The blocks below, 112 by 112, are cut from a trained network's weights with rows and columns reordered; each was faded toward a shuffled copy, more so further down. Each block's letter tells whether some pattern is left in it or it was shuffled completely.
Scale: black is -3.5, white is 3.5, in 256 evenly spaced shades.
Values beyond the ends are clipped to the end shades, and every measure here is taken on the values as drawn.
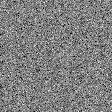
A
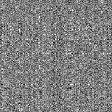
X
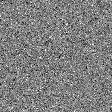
A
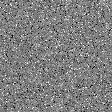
A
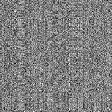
X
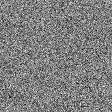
A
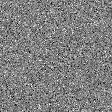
A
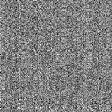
X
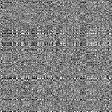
X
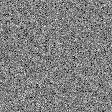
A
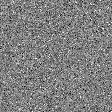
A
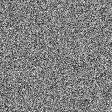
A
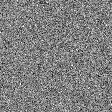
A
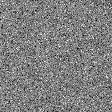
A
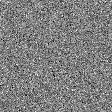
A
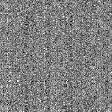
X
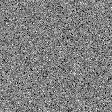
A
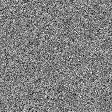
A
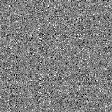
X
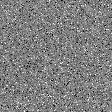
A
